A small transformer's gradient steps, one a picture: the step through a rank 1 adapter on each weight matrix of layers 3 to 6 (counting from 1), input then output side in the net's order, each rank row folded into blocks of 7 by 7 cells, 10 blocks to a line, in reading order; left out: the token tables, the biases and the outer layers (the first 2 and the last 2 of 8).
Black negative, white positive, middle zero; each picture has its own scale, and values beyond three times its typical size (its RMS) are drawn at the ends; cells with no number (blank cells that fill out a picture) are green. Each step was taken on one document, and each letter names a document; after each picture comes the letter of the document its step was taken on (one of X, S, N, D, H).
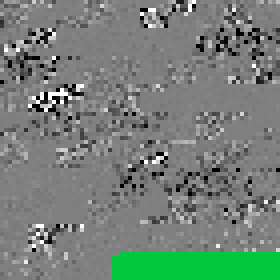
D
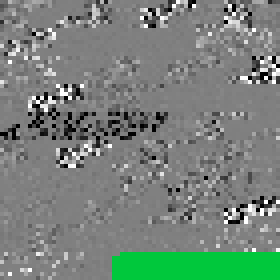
D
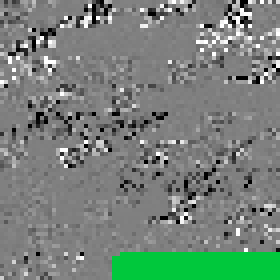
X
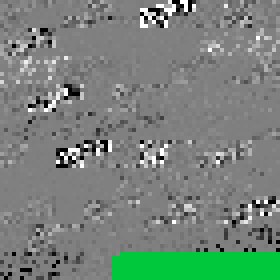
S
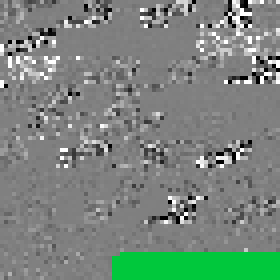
X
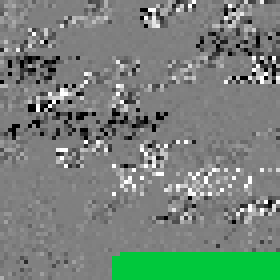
D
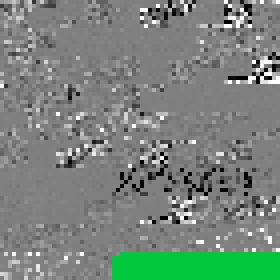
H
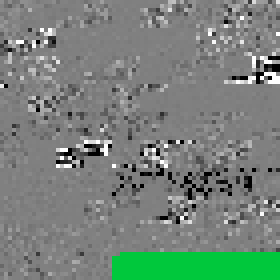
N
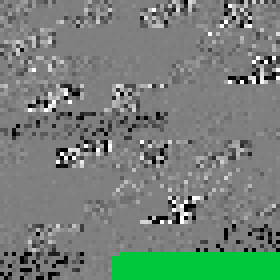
S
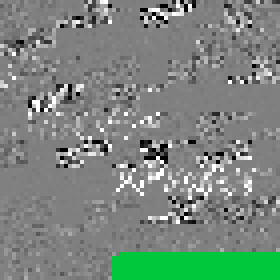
H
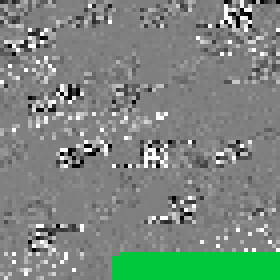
N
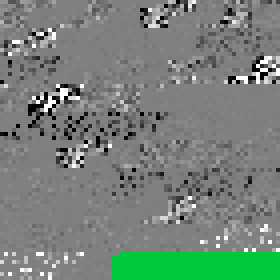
D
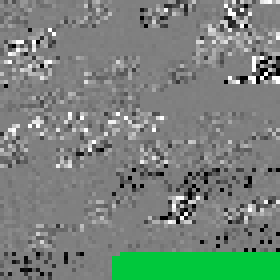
X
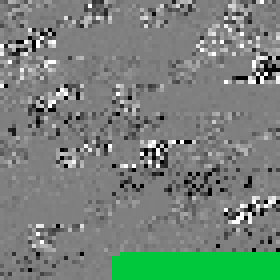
X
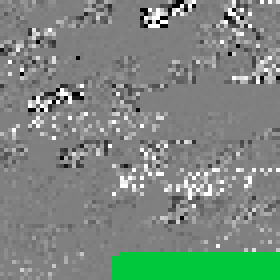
D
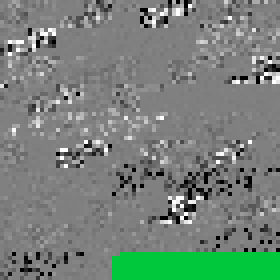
X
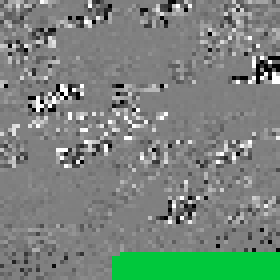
N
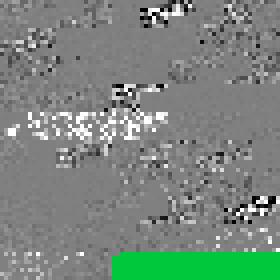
H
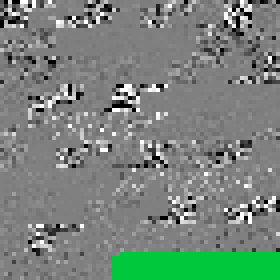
N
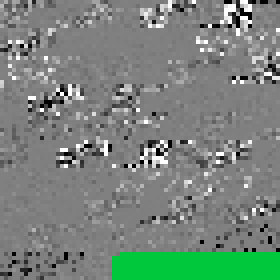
N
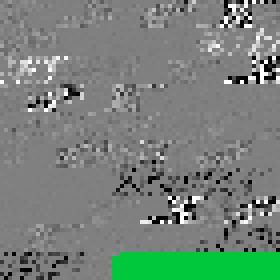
S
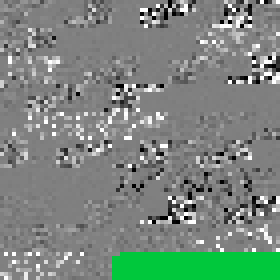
H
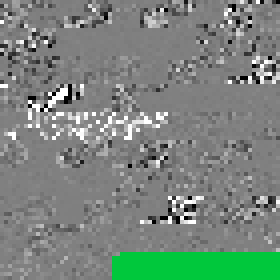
H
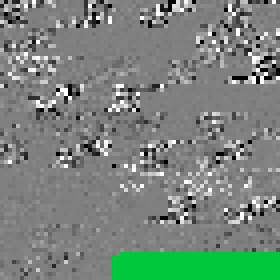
X
